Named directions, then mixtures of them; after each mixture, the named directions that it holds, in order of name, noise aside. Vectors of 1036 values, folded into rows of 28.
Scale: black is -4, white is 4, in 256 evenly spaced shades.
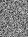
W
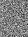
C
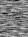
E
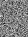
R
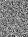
C, R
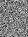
R, W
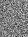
C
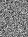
C, W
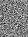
C, R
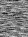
E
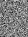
R, W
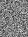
C, W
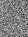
C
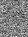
C, E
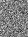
W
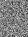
C, R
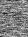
E, W
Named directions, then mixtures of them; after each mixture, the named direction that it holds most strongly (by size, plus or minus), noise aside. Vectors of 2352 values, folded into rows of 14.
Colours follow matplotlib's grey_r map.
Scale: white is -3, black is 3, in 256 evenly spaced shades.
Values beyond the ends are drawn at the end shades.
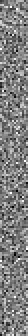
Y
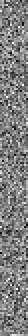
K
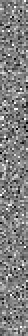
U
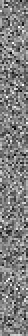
K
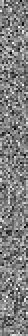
K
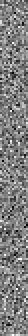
K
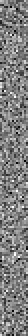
Y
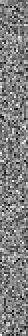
Y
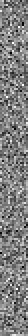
K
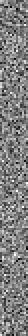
Y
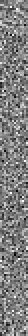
Y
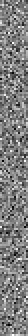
K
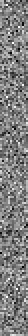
K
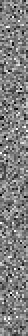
U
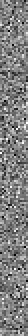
U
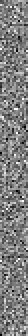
Y
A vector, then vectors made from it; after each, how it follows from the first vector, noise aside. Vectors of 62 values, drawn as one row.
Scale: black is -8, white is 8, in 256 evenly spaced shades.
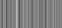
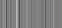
partly zeroed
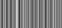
scaled up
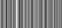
scaled up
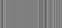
partly zeroed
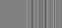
partly zeroed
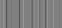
partly zeroed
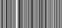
scaled up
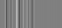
partly zeroed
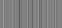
partly zeroed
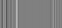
partly zeroed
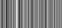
scaled up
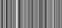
scaled up
